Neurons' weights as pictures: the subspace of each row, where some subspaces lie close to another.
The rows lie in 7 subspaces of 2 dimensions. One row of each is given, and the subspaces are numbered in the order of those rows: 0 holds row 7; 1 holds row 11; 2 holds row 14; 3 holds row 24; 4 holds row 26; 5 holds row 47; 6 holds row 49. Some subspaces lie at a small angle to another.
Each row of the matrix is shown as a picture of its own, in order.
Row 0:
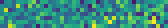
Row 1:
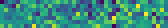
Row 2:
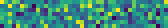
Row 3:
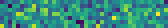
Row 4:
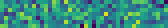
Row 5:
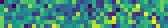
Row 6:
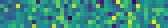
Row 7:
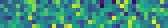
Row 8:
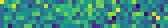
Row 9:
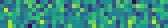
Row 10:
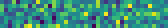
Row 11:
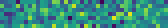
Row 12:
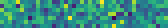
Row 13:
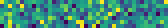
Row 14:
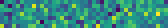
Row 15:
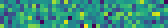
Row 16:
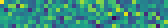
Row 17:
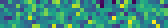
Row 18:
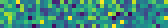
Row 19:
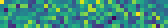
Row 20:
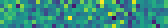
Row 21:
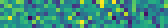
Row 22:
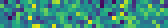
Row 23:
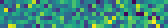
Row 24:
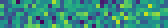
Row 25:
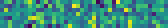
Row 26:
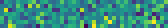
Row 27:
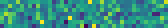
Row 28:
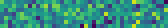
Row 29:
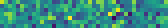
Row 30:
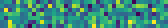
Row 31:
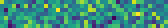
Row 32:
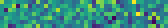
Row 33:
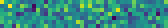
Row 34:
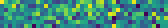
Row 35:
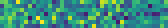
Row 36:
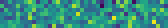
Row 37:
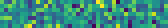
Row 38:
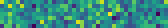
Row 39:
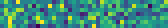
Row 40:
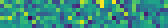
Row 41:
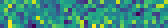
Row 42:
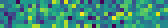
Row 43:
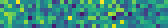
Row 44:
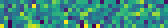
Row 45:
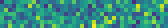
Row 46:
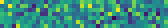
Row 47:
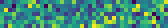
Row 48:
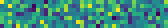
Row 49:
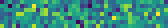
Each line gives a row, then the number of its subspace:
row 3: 6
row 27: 4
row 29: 4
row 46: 6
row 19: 2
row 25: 3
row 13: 2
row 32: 4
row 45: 5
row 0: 4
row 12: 1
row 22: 0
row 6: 1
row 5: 5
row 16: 2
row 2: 6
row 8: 5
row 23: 4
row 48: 6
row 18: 1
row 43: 1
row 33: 6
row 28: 5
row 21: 3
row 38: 2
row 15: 4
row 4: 5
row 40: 3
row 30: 0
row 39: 0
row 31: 2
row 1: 5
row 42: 1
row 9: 0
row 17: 0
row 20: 1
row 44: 2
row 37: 3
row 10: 3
